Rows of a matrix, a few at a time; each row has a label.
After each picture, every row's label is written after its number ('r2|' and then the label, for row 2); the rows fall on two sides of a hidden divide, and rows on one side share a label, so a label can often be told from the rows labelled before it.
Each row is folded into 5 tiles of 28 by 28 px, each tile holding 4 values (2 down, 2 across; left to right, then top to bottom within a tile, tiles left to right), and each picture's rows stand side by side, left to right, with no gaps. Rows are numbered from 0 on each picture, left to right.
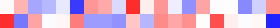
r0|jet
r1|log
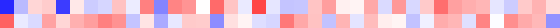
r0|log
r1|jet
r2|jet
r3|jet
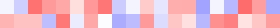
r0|jet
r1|jet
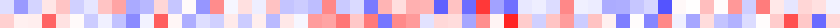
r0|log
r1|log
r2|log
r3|jet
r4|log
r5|jet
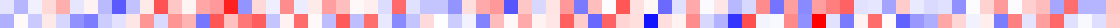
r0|log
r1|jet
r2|jet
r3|log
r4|log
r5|log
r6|log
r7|jet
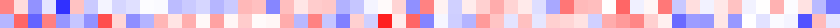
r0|log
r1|log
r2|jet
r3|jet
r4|jet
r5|log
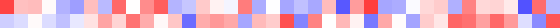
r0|jet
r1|jet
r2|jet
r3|jet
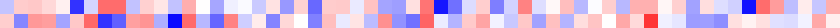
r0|jet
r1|log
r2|log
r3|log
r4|jet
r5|log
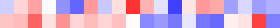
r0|jet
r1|log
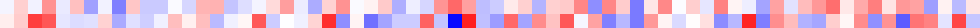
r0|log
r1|log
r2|log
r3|log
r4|jet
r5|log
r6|log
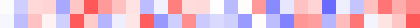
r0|jet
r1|log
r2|jet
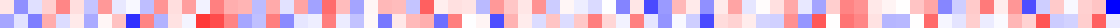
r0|log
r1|jet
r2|log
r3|jet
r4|log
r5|log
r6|jet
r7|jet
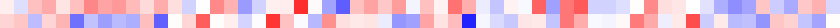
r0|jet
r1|jet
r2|jet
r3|jet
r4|jet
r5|log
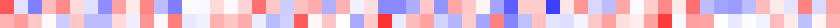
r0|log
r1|jet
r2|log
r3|log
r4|jet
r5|log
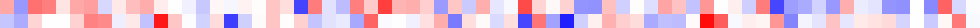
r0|jet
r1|log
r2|jet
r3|log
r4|log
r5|log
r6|log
